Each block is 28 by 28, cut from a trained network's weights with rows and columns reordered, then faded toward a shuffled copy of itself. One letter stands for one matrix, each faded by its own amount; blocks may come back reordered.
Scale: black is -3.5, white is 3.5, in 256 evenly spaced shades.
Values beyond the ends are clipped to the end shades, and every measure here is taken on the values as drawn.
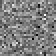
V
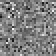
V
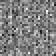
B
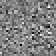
V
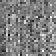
B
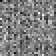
B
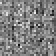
B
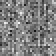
B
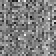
B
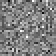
V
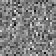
V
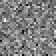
V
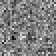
V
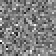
V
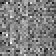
B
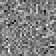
V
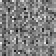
B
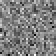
V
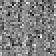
B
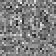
V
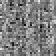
B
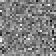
V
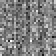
B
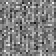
B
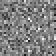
V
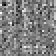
B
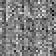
B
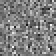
V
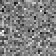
V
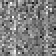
B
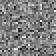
V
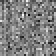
B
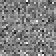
V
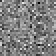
V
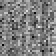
B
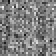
B
